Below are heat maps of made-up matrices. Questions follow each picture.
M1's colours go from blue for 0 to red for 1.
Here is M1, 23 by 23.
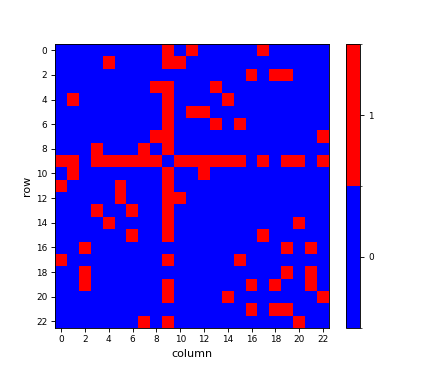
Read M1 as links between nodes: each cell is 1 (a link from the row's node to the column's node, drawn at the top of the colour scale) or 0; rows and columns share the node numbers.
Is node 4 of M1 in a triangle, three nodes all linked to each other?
yes
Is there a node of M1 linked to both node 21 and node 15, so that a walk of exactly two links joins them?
no
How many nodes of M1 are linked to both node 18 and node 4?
0
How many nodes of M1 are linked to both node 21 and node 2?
3
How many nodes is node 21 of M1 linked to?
3
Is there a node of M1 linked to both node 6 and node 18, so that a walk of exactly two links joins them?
no
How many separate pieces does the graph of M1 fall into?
1
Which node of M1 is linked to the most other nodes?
node 9
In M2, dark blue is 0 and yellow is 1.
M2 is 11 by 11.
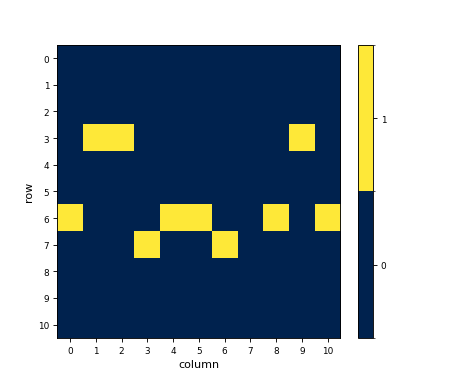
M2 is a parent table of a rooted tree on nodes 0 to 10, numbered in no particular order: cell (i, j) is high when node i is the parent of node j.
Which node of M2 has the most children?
6
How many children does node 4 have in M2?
0
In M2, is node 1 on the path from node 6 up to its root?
no
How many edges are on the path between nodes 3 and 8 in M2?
3
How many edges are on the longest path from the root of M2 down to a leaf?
2
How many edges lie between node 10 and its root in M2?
2
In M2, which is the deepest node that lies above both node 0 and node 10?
6
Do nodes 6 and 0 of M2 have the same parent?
no
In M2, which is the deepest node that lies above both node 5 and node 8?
6
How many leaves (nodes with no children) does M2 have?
8
